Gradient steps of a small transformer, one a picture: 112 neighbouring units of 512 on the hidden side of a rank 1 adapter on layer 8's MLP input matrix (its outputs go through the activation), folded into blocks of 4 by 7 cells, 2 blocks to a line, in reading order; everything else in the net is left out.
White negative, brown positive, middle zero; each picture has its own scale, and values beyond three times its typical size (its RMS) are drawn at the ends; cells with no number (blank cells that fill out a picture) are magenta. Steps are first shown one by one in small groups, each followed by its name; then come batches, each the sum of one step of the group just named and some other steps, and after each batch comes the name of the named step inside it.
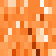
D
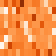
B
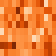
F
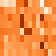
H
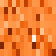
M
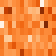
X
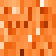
X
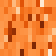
B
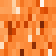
X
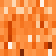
D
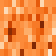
B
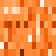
B
